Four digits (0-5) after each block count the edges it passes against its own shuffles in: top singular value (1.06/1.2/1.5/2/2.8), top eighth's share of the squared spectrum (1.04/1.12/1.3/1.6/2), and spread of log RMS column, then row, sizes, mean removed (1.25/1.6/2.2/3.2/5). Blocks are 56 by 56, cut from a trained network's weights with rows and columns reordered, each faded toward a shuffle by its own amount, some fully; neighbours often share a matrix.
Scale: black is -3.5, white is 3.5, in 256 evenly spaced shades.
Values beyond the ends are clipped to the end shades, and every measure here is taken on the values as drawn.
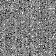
2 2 0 1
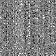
3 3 1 2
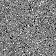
0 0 0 0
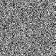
2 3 1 0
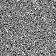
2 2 0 0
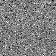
1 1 0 0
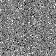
1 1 0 0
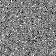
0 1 0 0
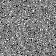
0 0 0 0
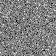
1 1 0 0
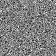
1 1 0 0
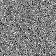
0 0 0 0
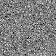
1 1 0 0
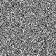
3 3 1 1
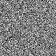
0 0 0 0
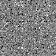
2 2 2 0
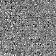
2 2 1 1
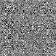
2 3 2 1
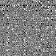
2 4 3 2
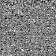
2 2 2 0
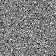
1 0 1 0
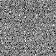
2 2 1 0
